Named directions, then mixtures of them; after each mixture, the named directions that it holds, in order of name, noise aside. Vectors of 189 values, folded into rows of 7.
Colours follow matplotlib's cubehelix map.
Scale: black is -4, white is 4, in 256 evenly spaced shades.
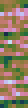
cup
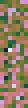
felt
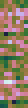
cup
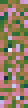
felt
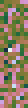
felt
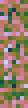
cup, felt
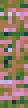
cup, felt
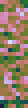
cup, felt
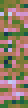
cup, felt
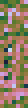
cup, felt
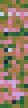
cup, felt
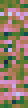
cup, felt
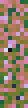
felt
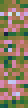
cup, felt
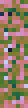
cup, felt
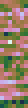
cup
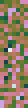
felt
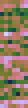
cup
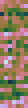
cup, felt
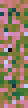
cup, felt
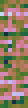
cup, felt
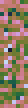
cup, felt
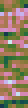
cup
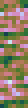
cup
